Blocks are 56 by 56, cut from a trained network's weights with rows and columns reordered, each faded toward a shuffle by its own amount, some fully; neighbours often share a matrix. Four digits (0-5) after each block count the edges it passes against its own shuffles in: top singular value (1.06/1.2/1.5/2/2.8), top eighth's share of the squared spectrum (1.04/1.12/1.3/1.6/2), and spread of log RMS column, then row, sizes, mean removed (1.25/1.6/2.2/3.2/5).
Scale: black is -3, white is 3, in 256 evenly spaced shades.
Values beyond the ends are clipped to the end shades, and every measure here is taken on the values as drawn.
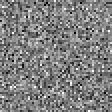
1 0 0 0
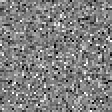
0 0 0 0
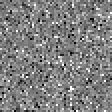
1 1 0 0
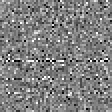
4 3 1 2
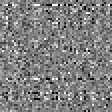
4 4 1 3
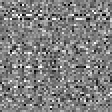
4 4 0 3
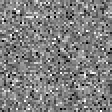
2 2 0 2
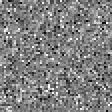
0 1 0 0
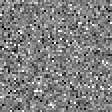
1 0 0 0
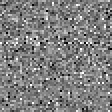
2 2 0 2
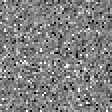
1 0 0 1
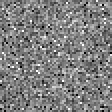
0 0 0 0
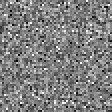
1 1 0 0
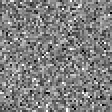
0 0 0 0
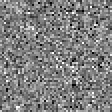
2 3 1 1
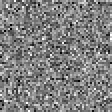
0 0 0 0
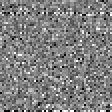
3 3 0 2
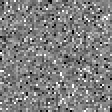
0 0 0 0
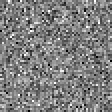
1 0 0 0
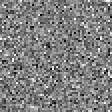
1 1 0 1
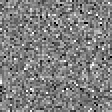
0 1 0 0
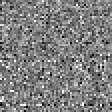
2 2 1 1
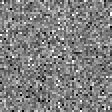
1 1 1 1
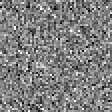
1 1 0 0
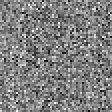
1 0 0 1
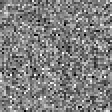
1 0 0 0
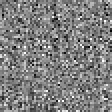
2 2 0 2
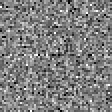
1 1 0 1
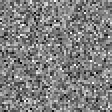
0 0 0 0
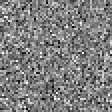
1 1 0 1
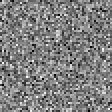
1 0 0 0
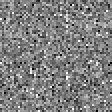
0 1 0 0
